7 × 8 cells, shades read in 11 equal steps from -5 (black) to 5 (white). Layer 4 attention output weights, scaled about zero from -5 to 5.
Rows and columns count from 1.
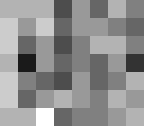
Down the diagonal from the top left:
2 1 1 -1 1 0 1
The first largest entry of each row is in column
1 1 1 1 1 1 3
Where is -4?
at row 4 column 2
